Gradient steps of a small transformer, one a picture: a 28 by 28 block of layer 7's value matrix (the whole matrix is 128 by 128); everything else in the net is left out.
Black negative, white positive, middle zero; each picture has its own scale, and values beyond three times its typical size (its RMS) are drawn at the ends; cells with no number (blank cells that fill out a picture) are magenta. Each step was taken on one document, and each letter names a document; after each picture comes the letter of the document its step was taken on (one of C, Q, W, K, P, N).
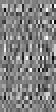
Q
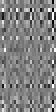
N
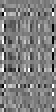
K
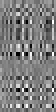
Q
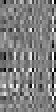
N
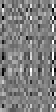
K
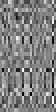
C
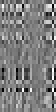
C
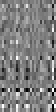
C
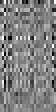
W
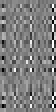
K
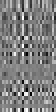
Q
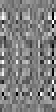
K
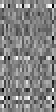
C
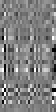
W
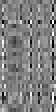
K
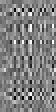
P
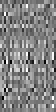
W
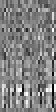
Q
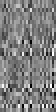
Q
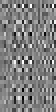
P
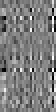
N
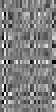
W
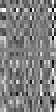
N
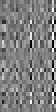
N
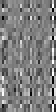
K
